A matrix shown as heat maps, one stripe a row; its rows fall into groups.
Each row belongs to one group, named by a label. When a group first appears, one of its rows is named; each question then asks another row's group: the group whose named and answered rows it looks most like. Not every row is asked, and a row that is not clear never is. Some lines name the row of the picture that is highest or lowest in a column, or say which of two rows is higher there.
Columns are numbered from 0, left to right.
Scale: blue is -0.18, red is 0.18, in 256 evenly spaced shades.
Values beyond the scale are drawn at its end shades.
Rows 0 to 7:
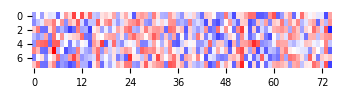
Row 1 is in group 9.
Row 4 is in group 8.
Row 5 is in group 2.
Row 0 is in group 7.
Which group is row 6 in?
9
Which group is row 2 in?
2
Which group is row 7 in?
2
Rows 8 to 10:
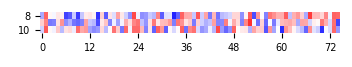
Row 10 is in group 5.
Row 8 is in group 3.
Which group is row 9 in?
2
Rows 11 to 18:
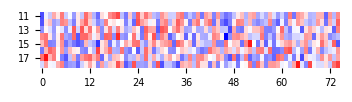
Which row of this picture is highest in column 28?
14
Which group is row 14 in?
7
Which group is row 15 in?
2
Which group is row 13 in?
7
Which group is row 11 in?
9
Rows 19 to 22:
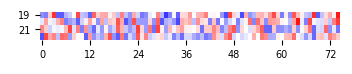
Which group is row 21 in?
5
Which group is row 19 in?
3
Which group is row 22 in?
8
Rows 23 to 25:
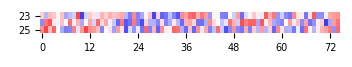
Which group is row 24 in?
8
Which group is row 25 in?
7
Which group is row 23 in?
3
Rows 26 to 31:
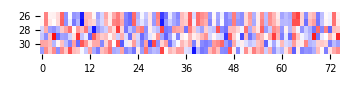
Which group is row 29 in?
3
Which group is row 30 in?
7
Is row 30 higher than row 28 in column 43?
Yes
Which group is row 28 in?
5
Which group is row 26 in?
3
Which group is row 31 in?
8
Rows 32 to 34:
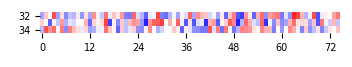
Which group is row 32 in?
3
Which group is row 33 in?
2
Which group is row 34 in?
8
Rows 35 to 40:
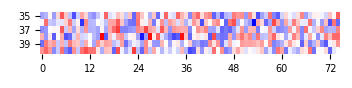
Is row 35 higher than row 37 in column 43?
No
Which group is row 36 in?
5
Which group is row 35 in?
9
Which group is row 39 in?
8
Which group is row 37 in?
9
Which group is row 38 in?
3
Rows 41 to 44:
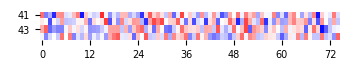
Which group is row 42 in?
2
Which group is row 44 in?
9
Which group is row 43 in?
5
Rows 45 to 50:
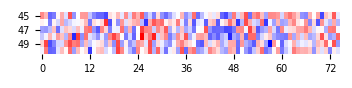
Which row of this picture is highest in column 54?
45
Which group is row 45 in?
5
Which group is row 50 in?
5
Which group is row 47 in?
9
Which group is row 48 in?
9
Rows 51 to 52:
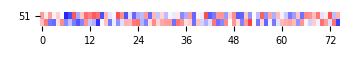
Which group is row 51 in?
7
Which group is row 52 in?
2
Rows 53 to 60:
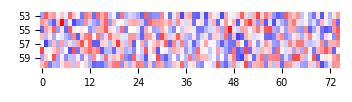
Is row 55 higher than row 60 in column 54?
Yes
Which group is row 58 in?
7
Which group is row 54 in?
2
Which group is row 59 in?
3
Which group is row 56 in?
7
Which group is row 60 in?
5
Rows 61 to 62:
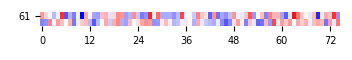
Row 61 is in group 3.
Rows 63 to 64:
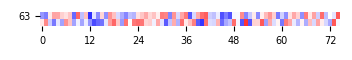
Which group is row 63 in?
9
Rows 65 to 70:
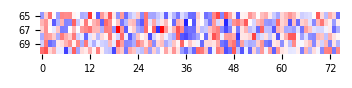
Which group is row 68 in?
8
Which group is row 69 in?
5
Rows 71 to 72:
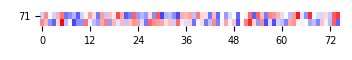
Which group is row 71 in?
3
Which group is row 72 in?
2
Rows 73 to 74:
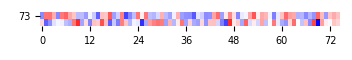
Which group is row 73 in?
8
